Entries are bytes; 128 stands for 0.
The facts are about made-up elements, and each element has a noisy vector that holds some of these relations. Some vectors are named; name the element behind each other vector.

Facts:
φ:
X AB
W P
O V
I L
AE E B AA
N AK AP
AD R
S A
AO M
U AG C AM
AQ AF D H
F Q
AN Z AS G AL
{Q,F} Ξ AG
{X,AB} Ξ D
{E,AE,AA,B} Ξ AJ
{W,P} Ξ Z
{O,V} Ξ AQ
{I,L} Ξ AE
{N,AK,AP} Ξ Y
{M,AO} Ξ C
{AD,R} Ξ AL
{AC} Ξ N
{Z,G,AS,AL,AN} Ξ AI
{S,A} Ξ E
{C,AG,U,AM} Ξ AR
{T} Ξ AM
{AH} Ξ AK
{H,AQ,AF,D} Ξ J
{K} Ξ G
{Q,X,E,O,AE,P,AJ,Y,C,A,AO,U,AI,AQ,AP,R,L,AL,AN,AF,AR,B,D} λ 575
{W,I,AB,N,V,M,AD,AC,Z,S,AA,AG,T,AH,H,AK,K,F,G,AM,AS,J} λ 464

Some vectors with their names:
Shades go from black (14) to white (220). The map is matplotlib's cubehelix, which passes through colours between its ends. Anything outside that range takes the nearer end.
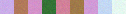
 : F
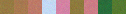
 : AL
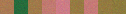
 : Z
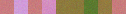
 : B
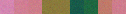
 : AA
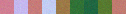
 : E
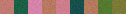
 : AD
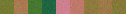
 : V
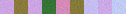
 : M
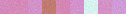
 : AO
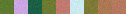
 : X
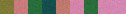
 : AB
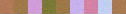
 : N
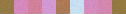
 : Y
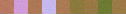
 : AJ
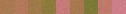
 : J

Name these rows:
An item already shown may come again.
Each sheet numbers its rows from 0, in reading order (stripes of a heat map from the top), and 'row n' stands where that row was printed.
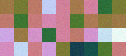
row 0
AL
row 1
G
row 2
F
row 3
A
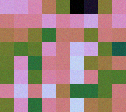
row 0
S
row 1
AR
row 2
H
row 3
P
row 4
D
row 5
AQ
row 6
E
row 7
D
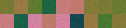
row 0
V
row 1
AD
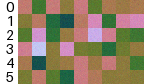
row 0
AS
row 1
AB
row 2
O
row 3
L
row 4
W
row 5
V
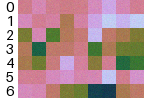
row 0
U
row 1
Q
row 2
AF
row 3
K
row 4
R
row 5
C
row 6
I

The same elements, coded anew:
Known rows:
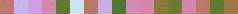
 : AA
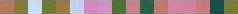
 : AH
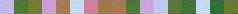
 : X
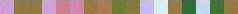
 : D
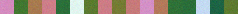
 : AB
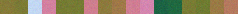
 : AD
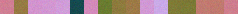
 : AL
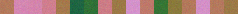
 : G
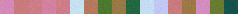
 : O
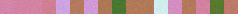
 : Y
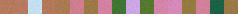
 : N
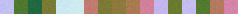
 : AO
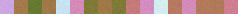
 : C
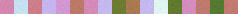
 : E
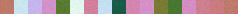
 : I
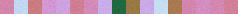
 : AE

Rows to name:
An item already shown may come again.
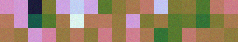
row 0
Q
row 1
F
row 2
AS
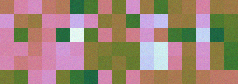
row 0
G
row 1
AF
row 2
AB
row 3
AQ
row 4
AQ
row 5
Z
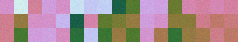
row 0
L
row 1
AL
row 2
R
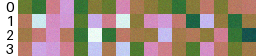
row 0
W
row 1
S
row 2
V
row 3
AA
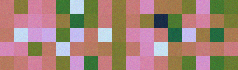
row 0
H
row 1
K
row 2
S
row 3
AR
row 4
J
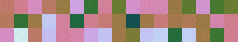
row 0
J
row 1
P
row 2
A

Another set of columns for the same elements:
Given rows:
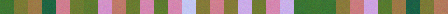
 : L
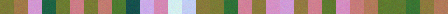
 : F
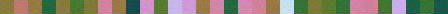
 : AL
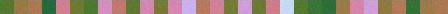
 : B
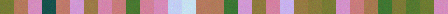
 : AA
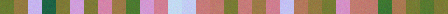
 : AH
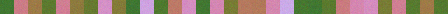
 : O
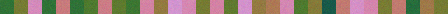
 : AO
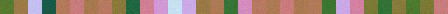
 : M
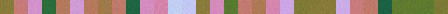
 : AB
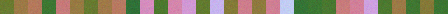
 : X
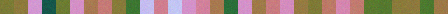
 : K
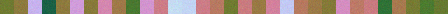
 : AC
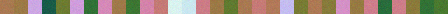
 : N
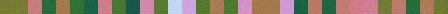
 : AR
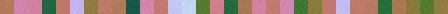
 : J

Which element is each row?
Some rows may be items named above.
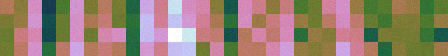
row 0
G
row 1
K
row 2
Z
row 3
H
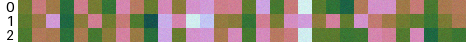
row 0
A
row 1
F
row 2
R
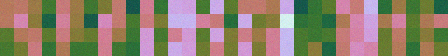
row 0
D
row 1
E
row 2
AF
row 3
U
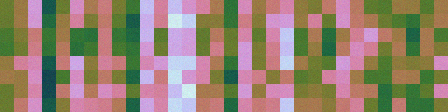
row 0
K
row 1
F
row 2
Q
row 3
U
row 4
S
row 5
G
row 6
I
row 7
AD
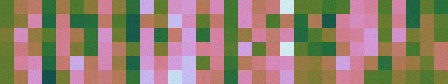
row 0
R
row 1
C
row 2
AQ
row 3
A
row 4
V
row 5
AS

